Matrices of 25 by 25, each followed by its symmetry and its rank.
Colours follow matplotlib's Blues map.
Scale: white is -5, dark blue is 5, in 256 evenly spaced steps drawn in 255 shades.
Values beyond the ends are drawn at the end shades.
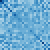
symmetric, rank five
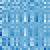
neither, rank three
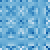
symmetric, rank two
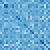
symmetric, rank five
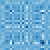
symmetric, rank two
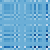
symmetric, rank one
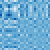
antisymmetric, rank two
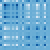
symmetric, rank one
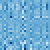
neither, rank three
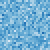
neither, full rank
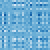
antisymmetric, rank two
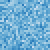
neither, full rank
